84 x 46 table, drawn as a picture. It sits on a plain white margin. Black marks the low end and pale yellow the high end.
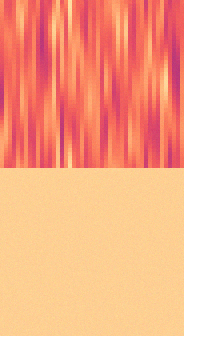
The table splits into 2 rows of 1 panel. Panel 1,1: high, streaked downward. Panel 2,1: very high, flat.
